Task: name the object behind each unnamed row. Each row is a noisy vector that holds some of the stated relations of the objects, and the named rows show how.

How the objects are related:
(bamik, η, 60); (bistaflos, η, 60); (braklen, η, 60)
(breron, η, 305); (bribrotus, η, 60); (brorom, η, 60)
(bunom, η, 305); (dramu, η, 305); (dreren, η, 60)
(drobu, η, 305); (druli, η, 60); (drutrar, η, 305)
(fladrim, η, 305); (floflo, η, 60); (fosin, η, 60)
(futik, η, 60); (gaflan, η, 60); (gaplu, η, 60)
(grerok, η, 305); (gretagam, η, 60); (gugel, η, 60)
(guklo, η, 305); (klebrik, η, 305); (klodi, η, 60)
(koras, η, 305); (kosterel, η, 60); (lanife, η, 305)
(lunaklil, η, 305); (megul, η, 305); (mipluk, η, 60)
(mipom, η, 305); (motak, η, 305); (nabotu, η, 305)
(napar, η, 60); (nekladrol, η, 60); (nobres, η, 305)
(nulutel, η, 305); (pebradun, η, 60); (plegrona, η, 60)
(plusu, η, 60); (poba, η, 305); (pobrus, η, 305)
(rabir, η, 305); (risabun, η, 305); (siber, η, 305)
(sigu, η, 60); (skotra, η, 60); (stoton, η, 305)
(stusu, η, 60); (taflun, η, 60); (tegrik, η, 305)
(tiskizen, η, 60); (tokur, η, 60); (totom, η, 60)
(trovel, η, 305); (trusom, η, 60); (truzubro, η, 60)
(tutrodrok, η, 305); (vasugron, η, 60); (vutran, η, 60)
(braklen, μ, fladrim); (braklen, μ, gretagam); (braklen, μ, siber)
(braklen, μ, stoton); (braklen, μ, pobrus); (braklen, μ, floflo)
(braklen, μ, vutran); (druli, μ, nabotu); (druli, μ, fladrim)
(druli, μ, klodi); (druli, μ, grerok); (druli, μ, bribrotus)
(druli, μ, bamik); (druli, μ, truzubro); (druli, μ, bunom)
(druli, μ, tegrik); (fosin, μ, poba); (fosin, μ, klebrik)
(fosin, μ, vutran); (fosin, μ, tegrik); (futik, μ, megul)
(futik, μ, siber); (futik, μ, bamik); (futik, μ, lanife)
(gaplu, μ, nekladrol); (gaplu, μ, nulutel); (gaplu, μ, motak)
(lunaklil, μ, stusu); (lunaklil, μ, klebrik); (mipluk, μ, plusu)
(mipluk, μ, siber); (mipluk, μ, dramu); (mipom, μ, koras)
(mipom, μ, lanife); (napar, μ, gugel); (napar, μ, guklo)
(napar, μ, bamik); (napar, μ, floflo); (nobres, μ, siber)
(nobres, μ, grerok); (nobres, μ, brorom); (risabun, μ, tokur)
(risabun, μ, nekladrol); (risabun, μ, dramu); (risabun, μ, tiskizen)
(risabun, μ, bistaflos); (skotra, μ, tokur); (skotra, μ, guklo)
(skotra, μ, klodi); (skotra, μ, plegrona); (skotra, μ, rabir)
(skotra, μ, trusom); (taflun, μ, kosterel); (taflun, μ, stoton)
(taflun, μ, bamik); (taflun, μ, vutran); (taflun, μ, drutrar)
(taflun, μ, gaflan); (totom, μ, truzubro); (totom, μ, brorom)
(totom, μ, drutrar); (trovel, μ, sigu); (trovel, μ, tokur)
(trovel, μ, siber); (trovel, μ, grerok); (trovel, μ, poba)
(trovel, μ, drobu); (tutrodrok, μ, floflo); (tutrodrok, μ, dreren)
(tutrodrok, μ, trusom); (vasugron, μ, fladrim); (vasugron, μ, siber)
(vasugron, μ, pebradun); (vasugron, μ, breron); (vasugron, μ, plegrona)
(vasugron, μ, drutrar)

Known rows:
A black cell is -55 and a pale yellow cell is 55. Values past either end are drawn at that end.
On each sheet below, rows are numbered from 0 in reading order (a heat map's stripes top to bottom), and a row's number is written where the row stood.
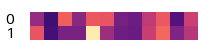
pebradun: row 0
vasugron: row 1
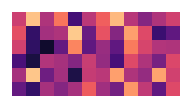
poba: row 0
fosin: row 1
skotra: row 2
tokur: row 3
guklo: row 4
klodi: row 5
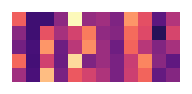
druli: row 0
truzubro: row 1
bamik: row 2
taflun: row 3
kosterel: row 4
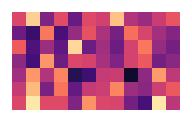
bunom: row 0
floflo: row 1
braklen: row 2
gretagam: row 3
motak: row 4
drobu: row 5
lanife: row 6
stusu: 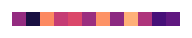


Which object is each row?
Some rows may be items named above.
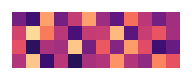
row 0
bamik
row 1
stoton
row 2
fosin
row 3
rabir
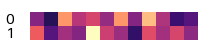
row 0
stusu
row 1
futik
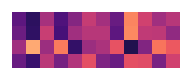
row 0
trusom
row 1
dreren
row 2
dramu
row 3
plegrona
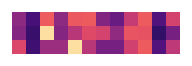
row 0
pebradun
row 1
vutran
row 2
totom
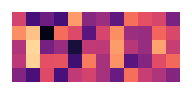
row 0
napar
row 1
trovel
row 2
guklo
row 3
siber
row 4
gugel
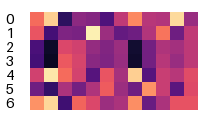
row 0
tutrodrok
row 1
vasugron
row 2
nekladrol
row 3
nekladrol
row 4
drutrar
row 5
klodi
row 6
nobres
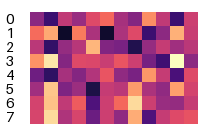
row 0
bribrotus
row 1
risabun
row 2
mipluk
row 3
mipom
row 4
klodi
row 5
guklo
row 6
tegrik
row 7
breron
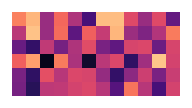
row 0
lunaklil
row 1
grerok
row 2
plegrona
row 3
risabun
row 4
plusu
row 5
sigu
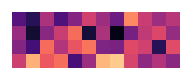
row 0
trusom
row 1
gaplu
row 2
brorom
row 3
klebrik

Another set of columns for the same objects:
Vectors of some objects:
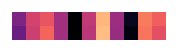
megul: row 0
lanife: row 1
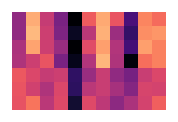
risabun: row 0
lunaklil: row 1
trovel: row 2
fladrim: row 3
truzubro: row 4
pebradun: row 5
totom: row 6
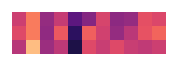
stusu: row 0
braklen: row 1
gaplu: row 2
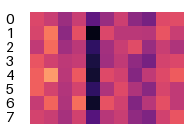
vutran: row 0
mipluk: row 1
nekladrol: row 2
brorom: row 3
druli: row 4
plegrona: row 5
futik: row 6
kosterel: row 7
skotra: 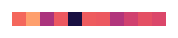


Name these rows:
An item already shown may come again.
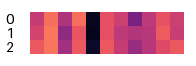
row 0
futik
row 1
mipluk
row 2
vasugron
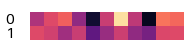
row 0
guklo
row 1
vutran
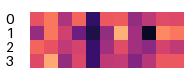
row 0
napar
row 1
klebrik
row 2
klodi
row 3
fosin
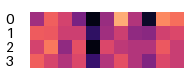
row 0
poba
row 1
bribrotus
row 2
mipluk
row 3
plegrona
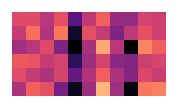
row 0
gugel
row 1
futik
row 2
siber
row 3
bribrotus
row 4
floflo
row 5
tegrik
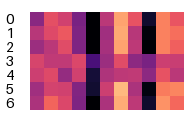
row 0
dramu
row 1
grerok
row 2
siber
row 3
bamik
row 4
plusu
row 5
pobrus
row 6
drobu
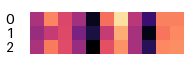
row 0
tutrodrok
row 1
stoton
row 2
nobres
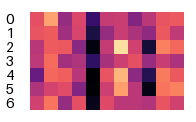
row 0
fosin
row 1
sigu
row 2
rabir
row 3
nekladrol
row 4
mipom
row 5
breron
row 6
mipluk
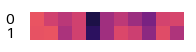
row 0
brorom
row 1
tokur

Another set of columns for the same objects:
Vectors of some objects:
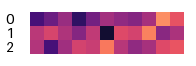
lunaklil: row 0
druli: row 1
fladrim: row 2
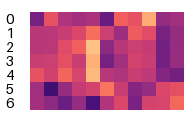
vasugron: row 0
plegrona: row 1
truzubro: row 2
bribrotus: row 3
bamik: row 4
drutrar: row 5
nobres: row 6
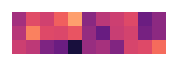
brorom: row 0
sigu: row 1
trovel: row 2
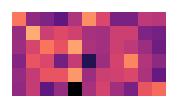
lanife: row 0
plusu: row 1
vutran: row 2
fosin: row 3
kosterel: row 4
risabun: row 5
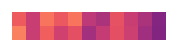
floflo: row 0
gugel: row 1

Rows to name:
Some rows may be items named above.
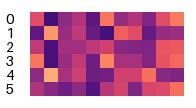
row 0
rabir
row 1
gaplu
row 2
tegrik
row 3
guklo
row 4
mipluk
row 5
nobres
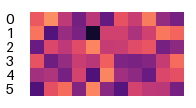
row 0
futik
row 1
tutrodrok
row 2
pebradun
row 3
grerok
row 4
dramu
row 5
stusu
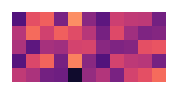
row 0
stusu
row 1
tokur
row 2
tegrik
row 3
stusu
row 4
trovel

